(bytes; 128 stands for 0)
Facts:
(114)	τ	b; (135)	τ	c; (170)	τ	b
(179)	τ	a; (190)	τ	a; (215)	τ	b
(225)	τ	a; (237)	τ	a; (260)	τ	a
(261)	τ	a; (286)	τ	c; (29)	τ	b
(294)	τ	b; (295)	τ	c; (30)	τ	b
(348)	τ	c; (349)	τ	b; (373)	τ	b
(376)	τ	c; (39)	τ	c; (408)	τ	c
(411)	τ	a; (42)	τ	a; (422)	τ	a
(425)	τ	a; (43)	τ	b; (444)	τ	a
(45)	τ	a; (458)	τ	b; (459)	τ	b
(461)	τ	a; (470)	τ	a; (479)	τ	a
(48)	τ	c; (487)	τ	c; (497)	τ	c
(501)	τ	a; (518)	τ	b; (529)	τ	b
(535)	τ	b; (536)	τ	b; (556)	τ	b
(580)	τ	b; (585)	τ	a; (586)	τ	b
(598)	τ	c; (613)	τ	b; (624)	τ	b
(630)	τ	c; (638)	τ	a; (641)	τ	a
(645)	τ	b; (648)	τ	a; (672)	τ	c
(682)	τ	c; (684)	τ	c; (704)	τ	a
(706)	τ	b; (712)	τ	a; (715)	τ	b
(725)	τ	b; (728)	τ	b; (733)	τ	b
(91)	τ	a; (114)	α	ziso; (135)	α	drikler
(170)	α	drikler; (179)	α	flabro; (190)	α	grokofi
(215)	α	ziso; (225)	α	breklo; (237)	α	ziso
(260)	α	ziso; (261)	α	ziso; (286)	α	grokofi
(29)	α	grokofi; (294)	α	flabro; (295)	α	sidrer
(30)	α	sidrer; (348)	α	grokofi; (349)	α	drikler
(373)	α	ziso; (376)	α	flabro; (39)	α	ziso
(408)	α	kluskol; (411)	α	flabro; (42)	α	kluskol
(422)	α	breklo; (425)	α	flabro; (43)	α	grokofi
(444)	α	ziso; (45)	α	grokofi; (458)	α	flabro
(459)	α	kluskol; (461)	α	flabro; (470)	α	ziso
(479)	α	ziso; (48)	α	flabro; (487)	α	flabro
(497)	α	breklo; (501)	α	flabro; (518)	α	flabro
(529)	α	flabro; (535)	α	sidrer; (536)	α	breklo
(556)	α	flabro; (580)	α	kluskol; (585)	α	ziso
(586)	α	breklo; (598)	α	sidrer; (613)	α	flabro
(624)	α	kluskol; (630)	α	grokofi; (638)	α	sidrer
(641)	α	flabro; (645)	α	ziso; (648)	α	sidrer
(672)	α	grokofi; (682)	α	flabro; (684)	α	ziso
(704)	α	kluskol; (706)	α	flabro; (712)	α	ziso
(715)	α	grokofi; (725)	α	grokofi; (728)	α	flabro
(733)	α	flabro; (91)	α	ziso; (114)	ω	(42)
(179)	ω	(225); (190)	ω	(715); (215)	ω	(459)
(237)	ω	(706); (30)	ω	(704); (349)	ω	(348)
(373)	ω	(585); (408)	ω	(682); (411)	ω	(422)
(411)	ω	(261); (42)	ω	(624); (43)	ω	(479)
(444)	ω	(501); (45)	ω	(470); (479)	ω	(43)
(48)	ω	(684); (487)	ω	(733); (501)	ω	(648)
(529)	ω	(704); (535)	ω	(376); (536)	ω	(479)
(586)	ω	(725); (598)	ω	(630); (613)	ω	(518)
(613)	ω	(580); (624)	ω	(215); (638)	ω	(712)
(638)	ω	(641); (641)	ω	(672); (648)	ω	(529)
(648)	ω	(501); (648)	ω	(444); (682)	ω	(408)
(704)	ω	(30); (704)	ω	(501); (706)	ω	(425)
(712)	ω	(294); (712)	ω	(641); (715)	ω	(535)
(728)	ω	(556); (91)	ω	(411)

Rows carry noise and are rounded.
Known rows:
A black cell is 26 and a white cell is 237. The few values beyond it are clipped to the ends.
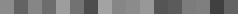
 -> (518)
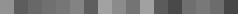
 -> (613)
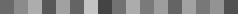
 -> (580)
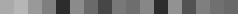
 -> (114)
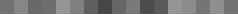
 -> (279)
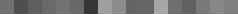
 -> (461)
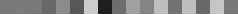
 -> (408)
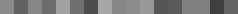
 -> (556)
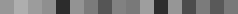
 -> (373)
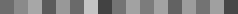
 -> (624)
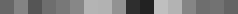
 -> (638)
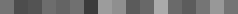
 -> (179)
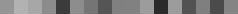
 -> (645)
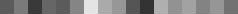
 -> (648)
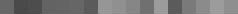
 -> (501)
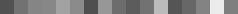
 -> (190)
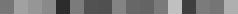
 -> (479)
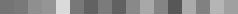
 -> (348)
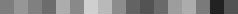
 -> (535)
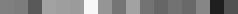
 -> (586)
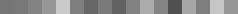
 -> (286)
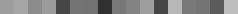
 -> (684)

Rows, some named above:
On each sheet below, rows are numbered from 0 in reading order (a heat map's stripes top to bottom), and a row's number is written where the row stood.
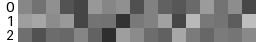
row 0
(349)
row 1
(684)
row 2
(425)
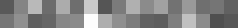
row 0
(459)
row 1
(30)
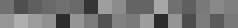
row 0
(461)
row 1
(373)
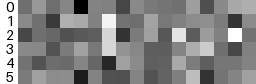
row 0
(444)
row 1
(497)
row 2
(704)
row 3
(295)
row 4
(641)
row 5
(712)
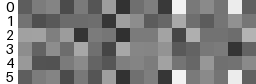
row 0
(42)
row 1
(411)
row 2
(39)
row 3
(294)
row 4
(682)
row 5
(42)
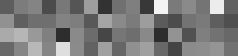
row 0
(42)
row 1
(728)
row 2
(114)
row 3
(725)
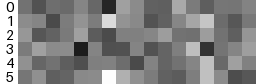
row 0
(641)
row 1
(598)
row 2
(376)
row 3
(712)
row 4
(135)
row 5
(30)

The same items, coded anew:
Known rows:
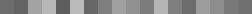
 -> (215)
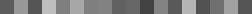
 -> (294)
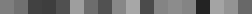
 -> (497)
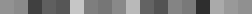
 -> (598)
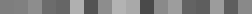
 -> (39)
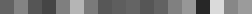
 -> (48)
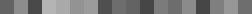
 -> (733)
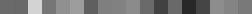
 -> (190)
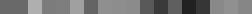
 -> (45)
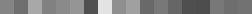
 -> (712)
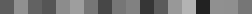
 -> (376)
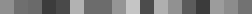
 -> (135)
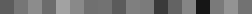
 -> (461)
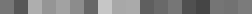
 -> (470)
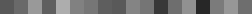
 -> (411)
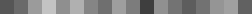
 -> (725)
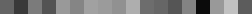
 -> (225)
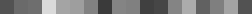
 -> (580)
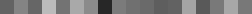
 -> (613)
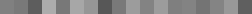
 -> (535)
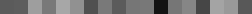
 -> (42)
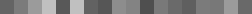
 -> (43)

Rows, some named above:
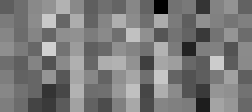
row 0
(704)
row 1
(645)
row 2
(648)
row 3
(373)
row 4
(684)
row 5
(170)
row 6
(135)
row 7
(497)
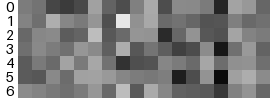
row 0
(497)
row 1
(712)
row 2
(286)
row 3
(641)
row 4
(728)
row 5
(179)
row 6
(638)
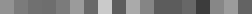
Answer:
(638)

